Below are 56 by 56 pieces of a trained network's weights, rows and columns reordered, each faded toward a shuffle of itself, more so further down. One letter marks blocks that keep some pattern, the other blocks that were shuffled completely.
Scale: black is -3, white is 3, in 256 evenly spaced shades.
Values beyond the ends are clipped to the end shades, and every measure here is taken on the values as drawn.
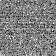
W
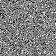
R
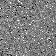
R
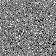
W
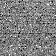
W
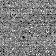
W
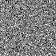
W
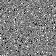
R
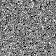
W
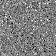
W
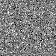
R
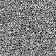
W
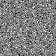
R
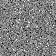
R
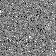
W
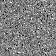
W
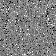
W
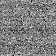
W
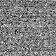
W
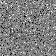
R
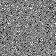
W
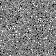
R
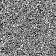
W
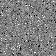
R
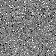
R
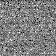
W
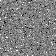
R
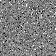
R
